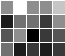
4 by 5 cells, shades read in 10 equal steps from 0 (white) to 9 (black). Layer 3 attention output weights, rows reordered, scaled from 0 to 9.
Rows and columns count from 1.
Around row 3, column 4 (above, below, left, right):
7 8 9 6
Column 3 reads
4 5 9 7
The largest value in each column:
8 8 9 8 7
